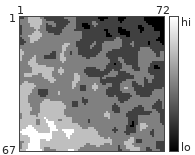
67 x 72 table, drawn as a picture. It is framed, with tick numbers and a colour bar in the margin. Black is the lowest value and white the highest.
The ninth with the highest average is the bottom left. The top right is the ninth with the lowest average. There are no regular stripes. The field is mottled with small blotches. The field climbs toward the bottom left.
